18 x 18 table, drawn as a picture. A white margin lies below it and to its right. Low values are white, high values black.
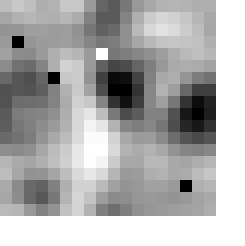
Average level on the scale: 40%. Slope: none. Grain: blotchy. Odd rows or columns: none. Lone odd cells: 4, 3 higher and 1 lower than their neighbours.
